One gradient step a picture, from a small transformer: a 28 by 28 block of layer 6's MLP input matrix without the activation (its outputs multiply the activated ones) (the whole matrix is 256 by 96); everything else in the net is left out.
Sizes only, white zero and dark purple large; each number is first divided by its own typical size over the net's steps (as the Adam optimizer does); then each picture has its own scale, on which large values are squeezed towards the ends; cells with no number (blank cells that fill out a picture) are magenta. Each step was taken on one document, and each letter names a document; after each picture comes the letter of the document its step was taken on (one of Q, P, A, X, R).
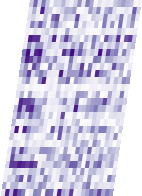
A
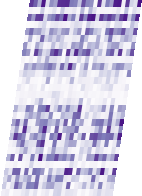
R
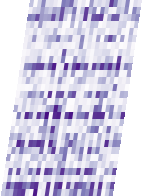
R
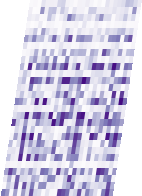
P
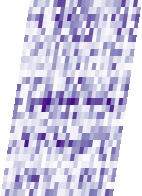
R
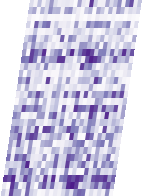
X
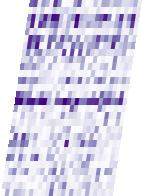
A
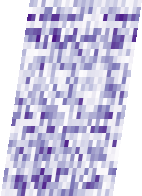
R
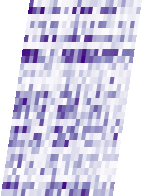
A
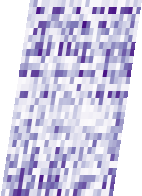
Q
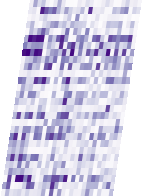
A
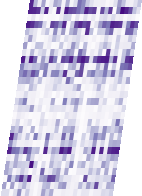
Q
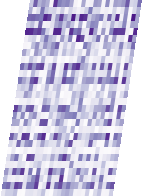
R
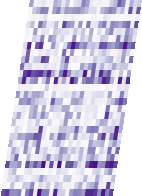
Q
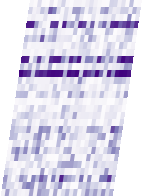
Q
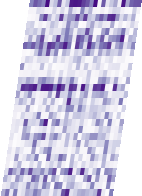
R
